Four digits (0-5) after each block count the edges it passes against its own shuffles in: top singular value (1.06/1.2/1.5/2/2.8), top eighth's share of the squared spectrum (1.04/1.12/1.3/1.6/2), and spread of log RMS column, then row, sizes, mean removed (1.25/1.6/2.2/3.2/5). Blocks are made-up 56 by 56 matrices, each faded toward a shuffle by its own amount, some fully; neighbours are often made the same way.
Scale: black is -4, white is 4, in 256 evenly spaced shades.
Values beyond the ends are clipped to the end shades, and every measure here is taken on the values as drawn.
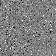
0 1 1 0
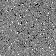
0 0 0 0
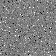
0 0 0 0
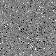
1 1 1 0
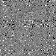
2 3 2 3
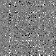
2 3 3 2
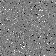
0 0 0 0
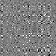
4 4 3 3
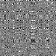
4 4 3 3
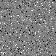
1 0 0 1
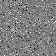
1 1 0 0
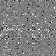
3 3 1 1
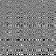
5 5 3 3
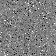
1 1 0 0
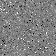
0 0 0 0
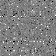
3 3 0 1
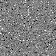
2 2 0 0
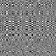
5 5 3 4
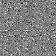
3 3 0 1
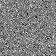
0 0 0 0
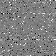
2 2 0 1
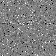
2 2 0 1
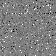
2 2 0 1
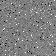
0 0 0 0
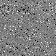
2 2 0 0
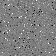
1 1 0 0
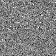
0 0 0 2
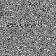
1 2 0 2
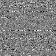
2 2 0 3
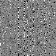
2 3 3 0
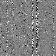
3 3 3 0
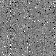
2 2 2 0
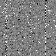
2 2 2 0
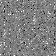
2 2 1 0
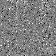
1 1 2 0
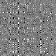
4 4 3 2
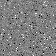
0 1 0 0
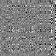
4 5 3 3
